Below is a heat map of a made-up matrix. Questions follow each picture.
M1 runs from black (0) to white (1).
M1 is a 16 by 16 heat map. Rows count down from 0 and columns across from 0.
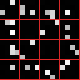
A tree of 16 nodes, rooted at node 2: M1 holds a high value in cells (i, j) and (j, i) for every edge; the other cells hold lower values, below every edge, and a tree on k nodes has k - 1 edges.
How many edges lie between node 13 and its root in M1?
1
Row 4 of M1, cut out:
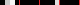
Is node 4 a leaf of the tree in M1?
no
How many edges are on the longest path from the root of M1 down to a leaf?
2
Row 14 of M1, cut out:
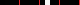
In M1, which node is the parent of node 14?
9
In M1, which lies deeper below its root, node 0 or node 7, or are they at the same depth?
node 7
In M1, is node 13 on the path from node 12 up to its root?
yes
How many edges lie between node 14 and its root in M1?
2
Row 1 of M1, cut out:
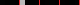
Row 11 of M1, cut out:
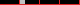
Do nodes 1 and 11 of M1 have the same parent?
yes
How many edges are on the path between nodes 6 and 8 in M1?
1
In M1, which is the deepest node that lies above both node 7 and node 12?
13
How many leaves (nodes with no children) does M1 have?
10
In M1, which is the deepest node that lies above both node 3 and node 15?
10
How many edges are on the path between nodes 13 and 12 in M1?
1
